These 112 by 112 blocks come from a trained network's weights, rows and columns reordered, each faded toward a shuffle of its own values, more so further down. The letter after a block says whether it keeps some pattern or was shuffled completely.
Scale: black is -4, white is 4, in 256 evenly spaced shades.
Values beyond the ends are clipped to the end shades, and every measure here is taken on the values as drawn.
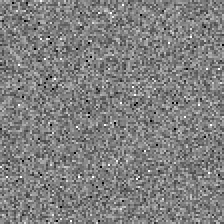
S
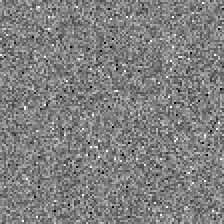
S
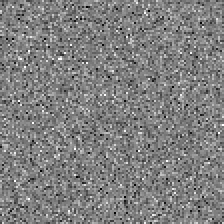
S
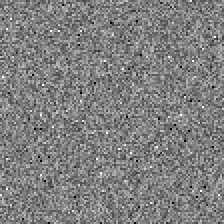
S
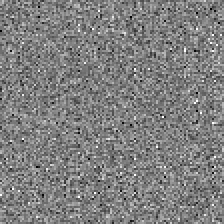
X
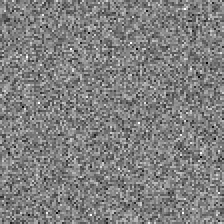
S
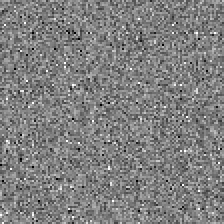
X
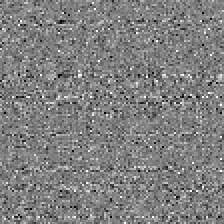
X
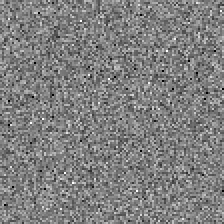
S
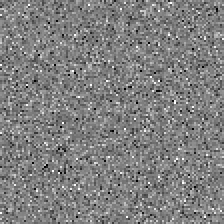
S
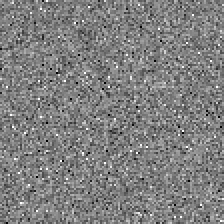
S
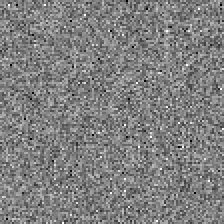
X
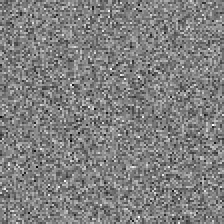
S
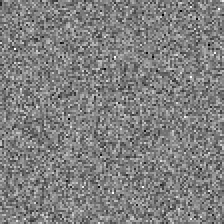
S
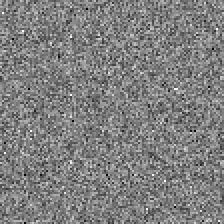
X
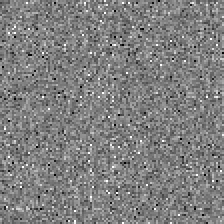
X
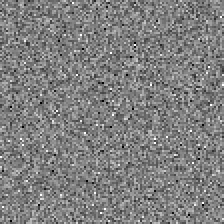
S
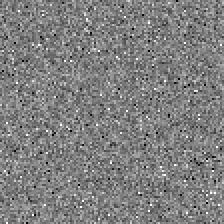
S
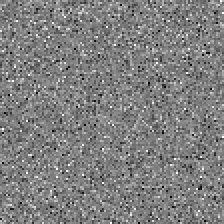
S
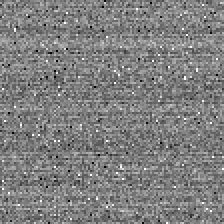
X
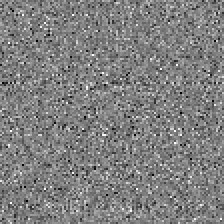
X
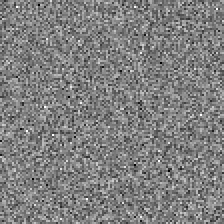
X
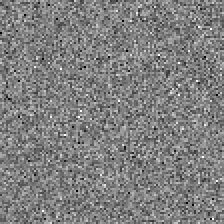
S
